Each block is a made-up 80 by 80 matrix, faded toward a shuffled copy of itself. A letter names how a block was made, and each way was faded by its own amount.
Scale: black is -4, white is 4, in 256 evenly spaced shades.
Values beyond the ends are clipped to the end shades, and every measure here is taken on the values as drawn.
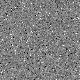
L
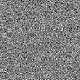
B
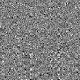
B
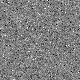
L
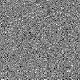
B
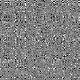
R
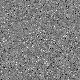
L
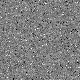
L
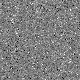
L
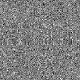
B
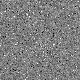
L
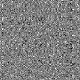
B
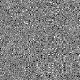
B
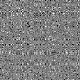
R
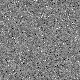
L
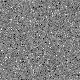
L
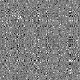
R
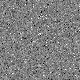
L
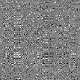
R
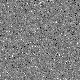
L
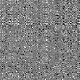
R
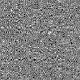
B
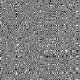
R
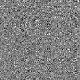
B
